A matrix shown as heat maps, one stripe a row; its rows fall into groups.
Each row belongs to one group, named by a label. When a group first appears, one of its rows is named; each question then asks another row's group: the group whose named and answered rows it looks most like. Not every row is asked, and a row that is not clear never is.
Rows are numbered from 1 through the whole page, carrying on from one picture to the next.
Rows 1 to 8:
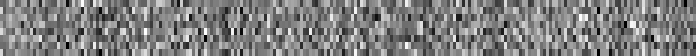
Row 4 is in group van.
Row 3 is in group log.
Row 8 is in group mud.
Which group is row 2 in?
mud
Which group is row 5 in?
mud
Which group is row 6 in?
log
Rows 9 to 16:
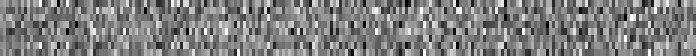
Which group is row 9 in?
log
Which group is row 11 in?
van
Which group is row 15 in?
log
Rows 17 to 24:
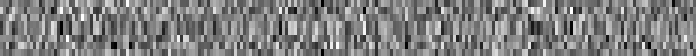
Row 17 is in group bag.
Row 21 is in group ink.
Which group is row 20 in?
ink
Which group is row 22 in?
log
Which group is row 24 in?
bag
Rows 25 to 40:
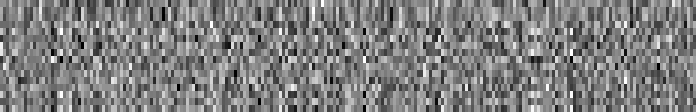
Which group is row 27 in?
bag
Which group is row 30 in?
bag
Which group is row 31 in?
mud
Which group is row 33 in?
ink
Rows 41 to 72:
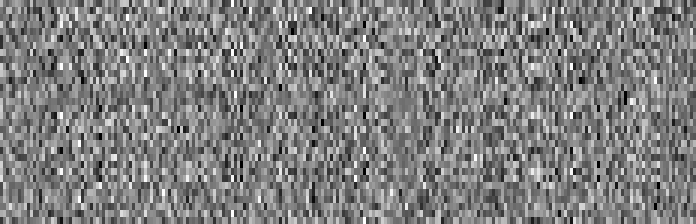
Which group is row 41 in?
mud
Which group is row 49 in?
bag
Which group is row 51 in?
mud
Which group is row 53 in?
ink
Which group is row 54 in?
van
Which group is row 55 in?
van
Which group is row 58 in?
bag
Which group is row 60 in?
mud
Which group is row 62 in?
ink
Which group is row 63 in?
van
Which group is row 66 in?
mud
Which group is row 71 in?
mud
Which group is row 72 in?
ink
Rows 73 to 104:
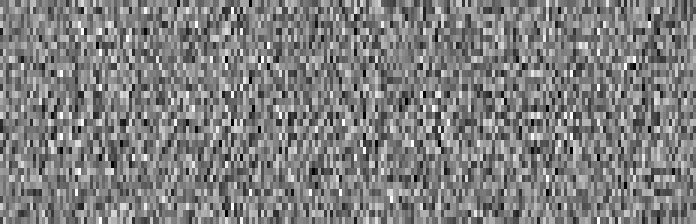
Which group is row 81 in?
van
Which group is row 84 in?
log
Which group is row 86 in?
mud
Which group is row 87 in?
log
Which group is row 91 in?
bag
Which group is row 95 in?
mud
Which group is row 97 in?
bag
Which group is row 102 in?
mud
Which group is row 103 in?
van
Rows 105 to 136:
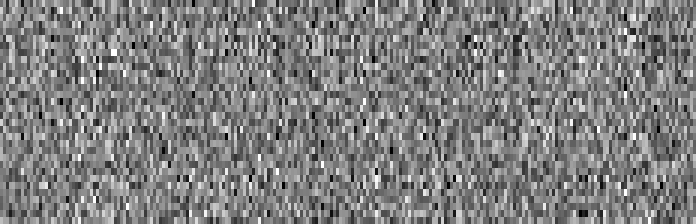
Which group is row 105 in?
van
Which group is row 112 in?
van
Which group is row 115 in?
log
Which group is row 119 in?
ink
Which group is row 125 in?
bag
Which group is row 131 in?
mud
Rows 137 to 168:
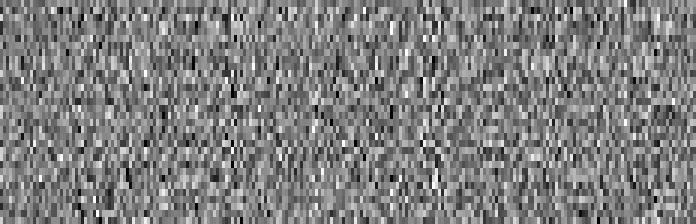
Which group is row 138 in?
ink
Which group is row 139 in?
mud
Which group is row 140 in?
bag
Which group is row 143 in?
mud
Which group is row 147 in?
mud
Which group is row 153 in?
bag
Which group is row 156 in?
van
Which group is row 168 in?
mud
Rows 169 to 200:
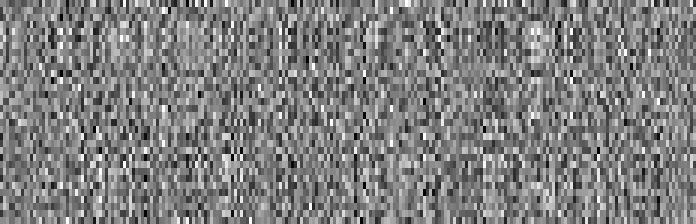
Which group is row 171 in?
ink
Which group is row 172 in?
mud
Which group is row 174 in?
mud
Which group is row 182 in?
mud
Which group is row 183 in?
mud
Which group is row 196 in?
van
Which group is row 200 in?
log
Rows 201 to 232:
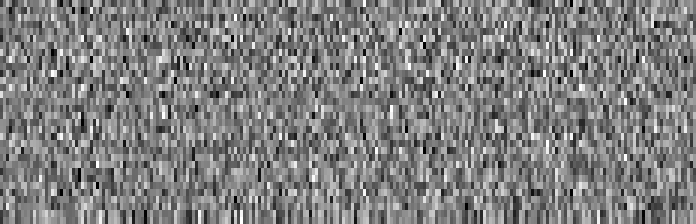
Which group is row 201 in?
ink
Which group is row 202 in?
log
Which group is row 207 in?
van
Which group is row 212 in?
mud
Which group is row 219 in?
log
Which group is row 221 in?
log
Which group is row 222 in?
van
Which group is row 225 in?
bag
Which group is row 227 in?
log
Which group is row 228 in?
ink
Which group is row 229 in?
van
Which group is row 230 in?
van
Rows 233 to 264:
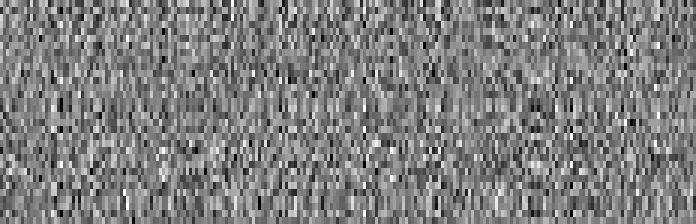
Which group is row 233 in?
mud
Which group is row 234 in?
ink
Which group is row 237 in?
bag
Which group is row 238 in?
bag
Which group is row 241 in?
bag
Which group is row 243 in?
van
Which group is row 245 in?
log
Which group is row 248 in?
ink
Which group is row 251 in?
ink
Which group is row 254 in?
bag
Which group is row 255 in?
van
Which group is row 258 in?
bag
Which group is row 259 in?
ink
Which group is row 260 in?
log
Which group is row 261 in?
bag
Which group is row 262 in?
bag
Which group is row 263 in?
ink
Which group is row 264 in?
van
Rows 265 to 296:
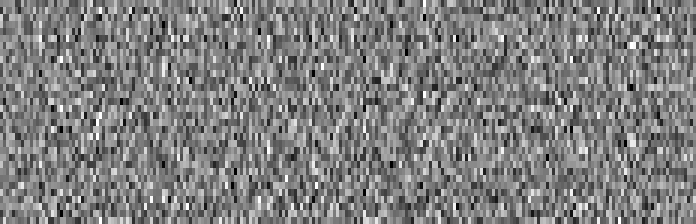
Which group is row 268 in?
bag
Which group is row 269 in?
bag
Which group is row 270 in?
log
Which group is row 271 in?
van
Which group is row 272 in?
log
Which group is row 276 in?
log
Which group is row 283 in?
ink
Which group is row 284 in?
van
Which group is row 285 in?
van
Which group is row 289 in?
van
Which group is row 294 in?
log
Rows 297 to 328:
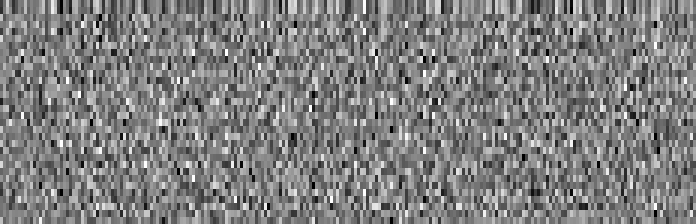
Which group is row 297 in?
ink
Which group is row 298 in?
ink
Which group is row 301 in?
ink
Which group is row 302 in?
mud
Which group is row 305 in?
van
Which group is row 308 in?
log
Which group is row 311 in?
bag
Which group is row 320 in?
mud
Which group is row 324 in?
ink
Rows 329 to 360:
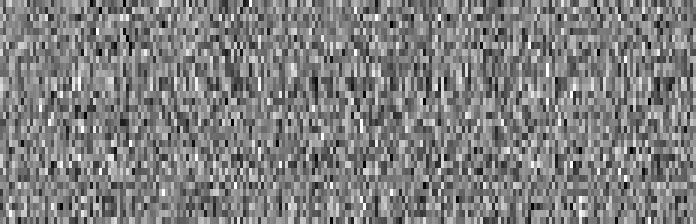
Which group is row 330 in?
mud
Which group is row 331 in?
mud
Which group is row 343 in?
van
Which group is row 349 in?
van
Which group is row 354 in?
van
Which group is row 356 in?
bag
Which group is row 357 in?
log
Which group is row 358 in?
ink
